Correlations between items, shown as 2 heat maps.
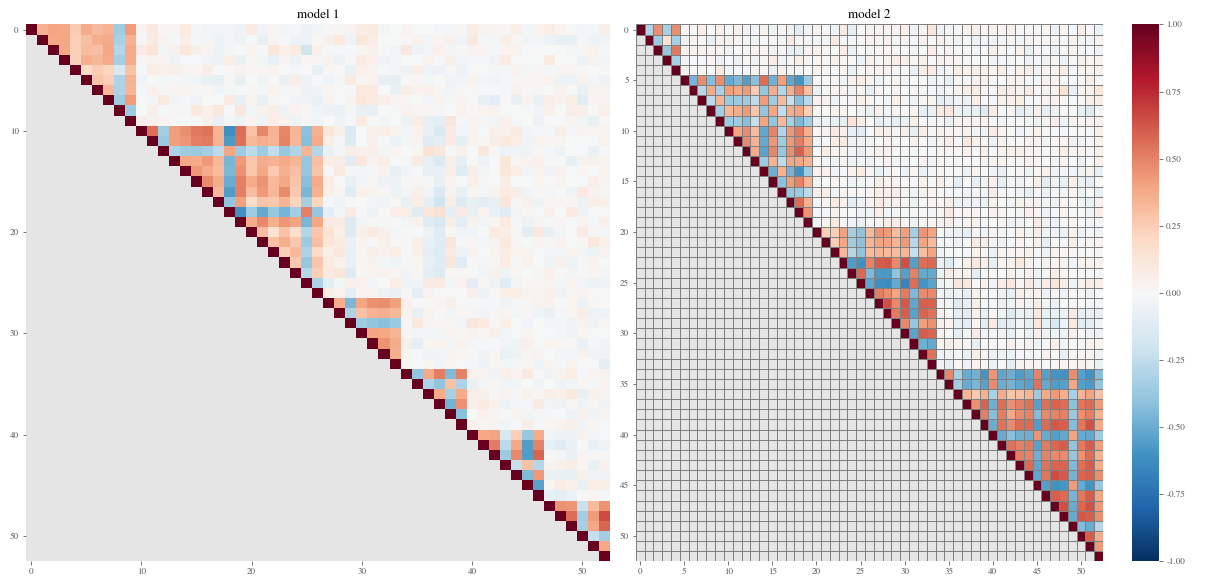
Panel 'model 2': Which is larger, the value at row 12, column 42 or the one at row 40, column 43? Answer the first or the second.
the first
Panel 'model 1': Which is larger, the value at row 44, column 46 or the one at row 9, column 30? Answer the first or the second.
the first
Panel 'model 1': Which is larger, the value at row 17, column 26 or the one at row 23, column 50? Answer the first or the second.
the first
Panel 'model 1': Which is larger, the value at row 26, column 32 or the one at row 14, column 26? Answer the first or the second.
the second
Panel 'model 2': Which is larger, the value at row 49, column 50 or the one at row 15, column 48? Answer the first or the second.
the second
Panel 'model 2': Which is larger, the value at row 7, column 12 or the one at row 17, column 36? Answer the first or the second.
the second
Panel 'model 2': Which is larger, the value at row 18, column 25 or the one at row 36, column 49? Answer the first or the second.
the first
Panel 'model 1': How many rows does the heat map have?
53
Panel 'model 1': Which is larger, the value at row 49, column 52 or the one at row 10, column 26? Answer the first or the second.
the first
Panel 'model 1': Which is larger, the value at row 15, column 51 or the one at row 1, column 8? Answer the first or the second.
the first
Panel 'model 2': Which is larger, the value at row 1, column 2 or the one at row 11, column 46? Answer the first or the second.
the second
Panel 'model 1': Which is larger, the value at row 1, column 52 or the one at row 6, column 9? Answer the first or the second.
the second
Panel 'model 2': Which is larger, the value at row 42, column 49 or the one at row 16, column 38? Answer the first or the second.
the second
